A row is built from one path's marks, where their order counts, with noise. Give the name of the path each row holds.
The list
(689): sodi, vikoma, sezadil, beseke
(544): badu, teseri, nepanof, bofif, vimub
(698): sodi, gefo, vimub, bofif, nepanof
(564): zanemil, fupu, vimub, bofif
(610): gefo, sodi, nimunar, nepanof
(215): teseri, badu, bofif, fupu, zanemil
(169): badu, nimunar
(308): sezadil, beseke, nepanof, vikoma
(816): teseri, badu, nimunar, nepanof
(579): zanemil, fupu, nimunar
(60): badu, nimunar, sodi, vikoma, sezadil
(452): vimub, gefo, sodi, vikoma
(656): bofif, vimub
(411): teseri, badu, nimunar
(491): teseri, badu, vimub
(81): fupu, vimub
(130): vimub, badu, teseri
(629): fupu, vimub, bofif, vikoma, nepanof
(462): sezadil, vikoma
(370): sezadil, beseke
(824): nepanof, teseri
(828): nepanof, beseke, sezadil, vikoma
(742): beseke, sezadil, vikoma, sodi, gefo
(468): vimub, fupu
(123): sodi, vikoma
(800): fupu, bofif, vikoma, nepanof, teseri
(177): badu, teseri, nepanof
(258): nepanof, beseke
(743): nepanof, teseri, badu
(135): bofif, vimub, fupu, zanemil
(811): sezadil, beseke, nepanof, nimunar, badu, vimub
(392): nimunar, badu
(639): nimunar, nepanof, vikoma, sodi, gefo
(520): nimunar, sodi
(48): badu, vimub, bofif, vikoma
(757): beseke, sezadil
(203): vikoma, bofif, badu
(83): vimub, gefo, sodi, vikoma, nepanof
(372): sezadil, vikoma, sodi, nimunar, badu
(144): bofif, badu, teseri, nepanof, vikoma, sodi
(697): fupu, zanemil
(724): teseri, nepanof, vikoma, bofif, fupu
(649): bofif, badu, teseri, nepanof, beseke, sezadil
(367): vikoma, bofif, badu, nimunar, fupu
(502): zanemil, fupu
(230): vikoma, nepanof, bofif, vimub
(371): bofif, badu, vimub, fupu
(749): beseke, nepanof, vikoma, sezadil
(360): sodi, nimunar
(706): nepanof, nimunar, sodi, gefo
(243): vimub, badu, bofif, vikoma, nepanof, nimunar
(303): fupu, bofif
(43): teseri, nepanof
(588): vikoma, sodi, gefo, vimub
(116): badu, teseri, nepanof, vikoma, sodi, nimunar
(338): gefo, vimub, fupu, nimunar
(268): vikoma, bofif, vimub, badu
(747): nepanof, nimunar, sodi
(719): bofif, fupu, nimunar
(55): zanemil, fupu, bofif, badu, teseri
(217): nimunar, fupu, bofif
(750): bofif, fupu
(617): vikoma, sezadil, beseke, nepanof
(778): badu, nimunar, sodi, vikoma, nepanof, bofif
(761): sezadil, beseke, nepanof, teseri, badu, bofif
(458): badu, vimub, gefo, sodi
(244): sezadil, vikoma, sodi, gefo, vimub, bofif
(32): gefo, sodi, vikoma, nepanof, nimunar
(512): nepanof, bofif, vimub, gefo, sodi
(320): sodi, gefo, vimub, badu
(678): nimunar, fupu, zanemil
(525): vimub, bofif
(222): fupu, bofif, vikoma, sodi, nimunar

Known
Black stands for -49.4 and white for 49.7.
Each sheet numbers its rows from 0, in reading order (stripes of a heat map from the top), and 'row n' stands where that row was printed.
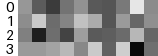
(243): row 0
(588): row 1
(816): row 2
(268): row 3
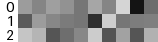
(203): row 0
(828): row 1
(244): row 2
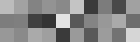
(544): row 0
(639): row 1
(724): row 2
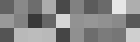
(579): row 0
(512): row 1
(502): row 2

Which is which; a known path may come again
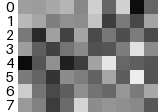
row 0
(268)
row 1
(544)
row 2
(177)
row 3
(243)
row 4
(757)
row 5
(360)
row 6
(778)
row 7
(512)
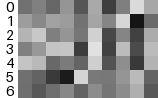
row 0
(338)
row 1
(203)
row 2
(656)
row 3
(371)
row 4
(525)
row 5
(706)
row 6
(169)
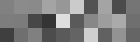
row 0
(811)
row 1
(639)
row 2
(749)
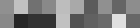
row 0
(588)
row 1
(610)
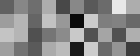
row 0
(579)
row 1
(123)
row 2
(244)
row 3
(144)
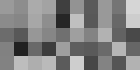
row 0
(724)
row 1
(750)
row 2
(392)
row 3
(816)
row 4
(81)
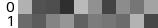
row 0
(698)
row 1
(411)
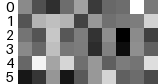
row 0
(32)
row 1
(502)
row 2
(824)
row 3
(800)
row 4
(135)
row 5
(649)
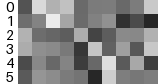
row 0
(697)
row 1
(130)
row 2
(629)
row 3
(303)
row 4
(60)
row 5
(828)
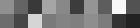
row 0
(116)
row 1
(743)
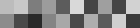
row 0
(564)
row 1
(747)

